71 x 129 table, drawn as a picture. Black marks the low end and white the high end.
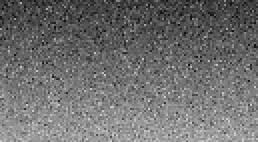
Fine speckle covers the field. There is an overall slope up to the bottom. No regular stripes run through it. The histogram is bell-shaped. No single row or column stands out from its neighbours.
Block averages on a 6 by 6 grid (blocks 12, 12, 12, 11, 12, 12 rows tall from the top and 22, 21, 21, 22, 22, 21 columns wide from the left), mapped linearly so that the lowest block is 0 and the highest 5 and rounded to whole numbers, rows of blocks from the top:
0 0 0 0 0 0 / 1 1 1 1 1 1 / 2 2 2 2 2 2 / 3 3 3 3 3 3 / 4 4 4 4 4 4 / 5 5 5 5 5 5
